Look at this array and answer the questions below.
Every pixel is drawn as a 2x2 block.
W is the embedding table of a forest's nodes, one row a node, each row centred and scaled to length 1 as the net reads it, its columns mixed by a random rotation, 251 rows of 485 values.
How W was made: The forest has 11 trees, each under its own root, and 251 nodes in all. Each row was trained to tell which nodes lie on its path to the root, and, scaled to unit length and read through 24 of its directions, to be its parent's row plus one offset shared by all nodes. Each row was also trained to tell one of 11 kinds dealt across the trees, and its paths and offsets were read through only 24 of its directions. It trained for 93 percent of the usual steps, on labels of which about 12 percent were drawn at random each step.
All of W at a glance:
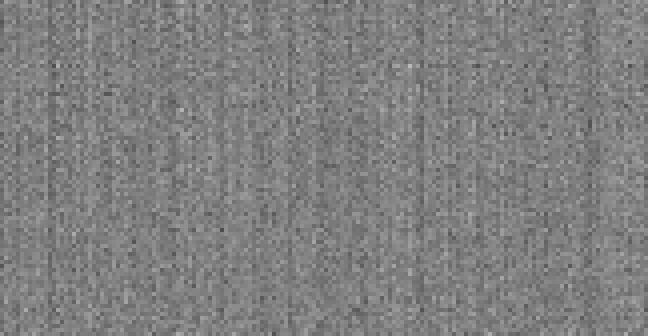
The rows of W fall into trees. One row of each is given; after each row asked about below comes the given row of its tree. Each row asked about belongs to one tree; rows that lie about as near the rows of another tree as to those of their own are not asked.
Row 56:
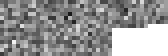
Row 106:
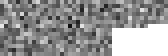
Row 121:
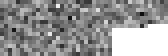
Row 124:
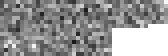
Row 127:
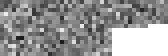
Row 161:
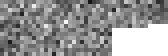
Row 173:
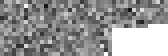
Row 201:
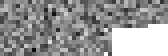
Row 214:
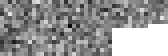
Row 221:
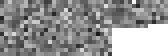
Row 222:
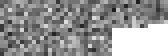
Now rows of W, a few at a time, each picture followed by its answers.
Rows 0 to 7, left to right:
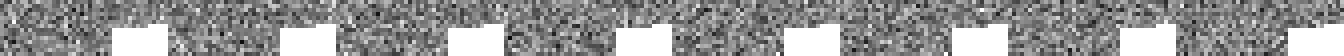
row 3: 222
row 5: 106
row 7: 161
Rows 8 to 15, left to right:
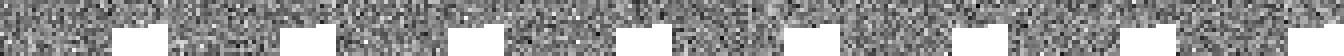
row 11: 106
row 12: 56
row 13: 124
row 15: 106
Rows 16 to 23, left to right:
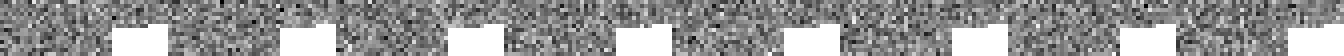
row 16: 201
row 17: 222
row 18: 124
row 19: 56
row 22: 124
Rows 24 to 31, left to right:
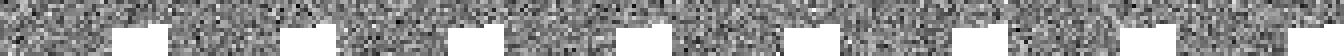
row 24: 124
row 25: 201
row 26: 173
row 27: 222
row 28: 106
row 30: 56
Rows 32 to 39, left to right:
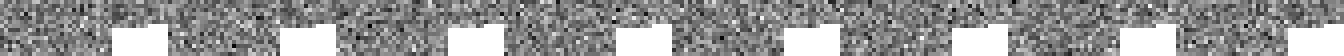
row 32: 56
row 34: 173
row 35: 121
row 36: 161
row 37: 201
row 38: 124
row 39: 56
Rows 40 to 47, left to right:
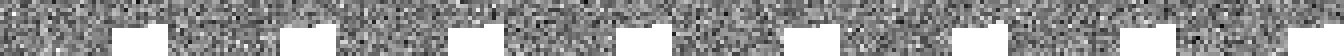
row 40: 214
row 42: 106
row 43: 201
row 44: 221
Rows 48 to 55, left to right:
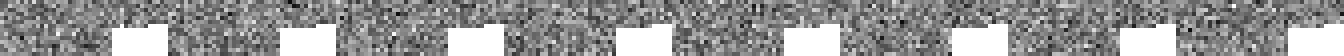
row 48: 124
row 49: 56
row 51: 161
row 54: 201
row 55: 201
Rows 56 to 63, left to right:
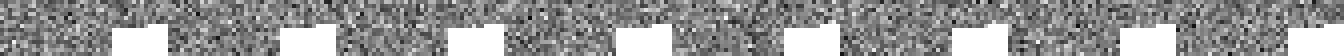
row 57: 161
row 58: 173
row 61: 222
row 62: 214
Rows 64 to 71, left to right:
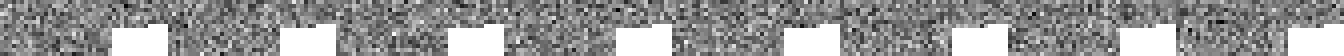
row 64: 221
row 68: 56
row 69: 222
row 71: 124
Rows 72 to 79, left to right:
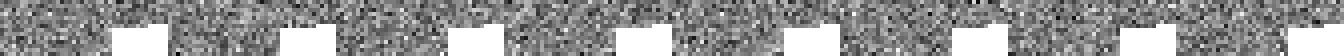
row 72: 56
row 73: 161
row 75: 124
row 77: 222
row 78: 201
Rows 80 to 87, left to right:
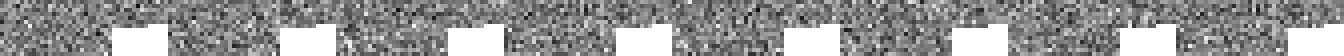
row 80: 124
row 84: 124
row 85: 201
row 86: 127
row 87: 56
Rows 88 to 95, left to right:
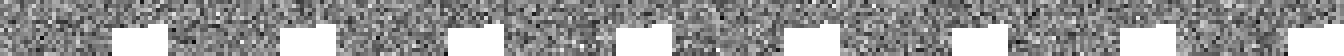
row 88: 106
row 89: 106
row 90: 121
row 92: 173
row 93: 161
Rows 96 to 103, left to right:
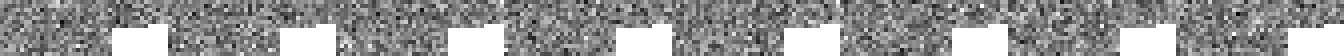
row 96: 201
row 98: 124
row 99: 173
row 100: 222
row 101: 124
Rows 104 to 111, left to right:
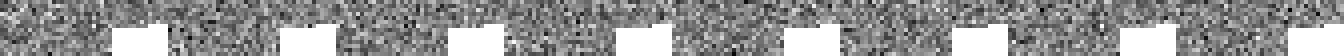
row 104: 222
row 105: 56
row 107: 173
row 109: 201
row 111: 201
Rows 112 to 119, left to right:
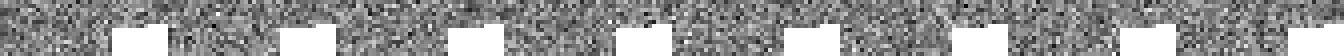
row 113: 56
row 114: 201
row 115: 106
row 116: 127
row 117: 56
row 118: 222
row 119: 222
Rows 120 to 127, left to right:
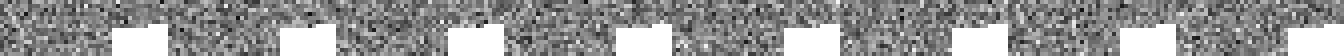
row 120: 201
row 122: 106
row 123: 173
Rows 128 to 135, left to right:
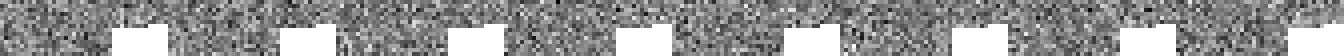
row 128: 222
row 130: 56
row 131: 121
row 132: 106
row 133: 124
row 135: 222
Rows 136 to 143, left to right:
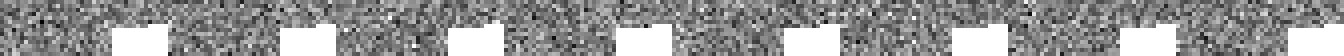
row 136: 221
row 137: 106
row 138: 222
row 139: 56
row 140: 127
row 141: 121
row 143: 173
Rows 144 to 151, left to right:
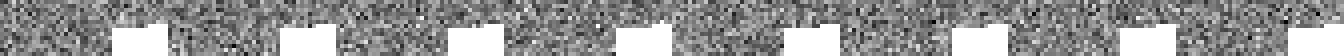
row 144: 222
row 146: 127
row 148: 127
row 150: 221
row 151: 201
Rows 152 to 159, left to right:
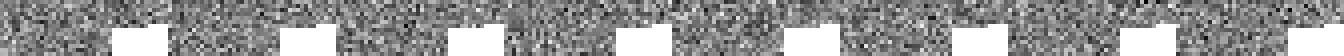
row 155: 121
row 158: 222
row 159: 201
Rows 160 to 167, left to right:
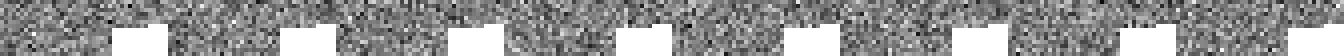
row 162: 201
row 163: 124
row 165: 222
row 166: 161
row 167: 124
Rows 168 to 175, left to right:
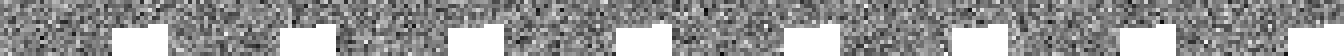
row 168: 106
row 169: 124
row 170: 214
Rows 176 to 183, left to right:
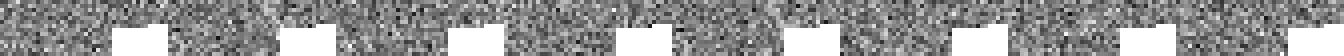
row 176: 124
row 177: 56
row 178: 124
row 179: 173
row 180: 56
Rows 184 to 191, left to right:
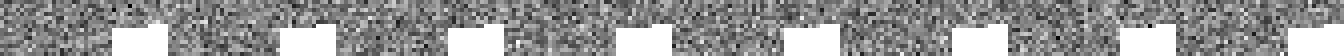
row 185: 221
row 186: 201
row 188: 56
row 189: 161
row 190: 56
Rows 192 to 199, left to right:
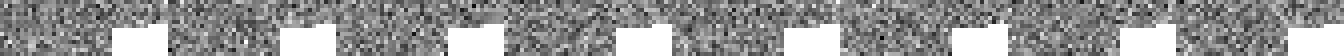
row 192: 222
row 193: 222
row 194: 124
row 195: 106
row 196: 124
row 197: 121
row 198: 124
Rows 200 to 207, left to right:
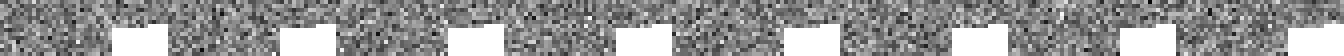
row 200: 56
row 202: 221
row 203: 127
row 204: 221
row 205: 222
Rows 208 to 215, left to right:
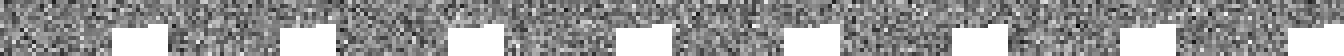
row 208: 56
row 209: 214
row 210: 222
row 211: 56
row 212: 173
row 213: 106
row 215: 121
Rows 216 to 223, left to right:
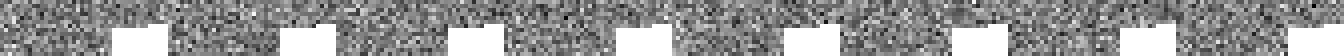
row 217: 106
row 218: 201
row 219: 124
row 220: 127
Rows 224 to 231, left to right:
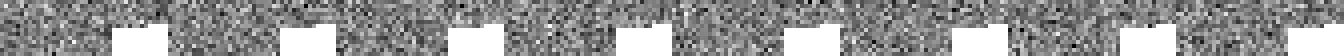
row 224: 214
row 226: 222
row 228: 222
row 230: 56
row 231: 173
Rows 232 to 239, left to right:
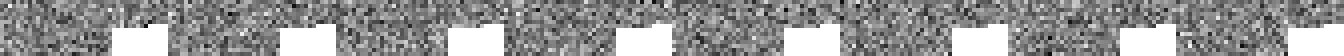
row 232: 173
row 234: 222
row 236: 173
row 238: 173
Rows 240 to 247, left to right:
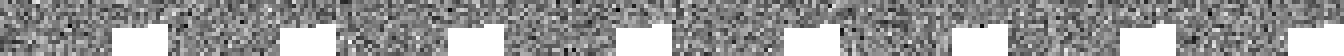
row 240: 214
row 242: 56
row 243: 222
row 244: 124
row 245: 56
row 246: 214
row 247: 161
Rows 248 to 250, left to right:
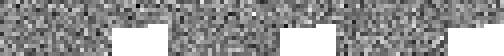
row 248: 124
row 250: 161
